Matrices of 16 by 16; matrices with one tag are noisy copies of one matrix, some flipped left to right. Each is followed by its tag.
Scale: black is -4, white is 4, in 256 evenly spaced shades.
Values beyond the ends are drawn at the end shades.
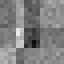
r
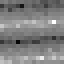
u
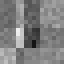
r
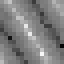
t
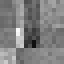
r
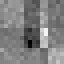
r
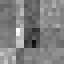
r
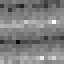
u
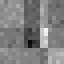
r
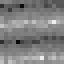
u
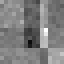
r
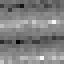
u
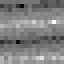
u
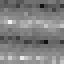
u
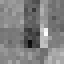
r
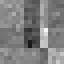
r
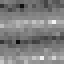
u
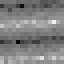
u
